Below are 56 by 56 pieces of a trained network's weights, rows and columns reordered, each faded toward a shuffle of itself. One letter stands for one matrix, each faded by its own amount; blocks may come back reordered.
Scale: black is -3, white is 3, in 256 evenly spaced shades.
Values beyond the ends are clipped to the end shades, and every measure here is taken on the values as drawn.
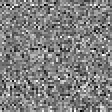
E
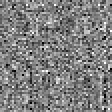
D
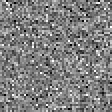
D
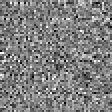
E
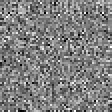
E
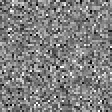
D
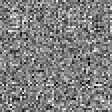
E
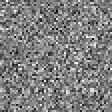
E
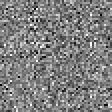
D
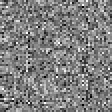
D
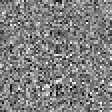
D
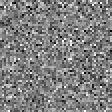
D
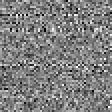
E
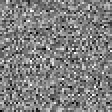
E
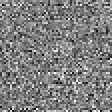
E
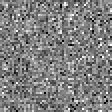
D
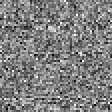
E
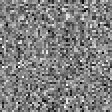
D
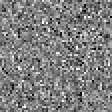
D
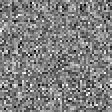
E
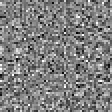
D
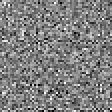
E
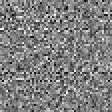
E
